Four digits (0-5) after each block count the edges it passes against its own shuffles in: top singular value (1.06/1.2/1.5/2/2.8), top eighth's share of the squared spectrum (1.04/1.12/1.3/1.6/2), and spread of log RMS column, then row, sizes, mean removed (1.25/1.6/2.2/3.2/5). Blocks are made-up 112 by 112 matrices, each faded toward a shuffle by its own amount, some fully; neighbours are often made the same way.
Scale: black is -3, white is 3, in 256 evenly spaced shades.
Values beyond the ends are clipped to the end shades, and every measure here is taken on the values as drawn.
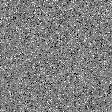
1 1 0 0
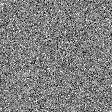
0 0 0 0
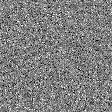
0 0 0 0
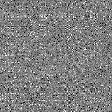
4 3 2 2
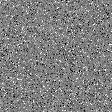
1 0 0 0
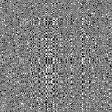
5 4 3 3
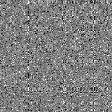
4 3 2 2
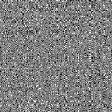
5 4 3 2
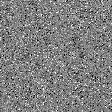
3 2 0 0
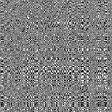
5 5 4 4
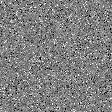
2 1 0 0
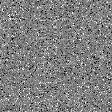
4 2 1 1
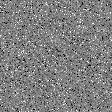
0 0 0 0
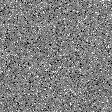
0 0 0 0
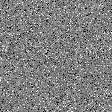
2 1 0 0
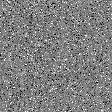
3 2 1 0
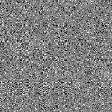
4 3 2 2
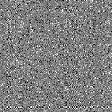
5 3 2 2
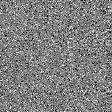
3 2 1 1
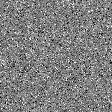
2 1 0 0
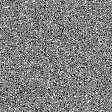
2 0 0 0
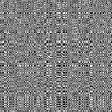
5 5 4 4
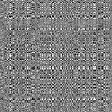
5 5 4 4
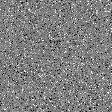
2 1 0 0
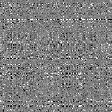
5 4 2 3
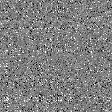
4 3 1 2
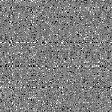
4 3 2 2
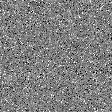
0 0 0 0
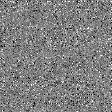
1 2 2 2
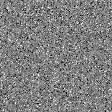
0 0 0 0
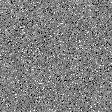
0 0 0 0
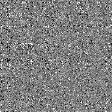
1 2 3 3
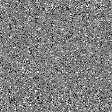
1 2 2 2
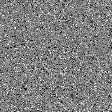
0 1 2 2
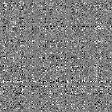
2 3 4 4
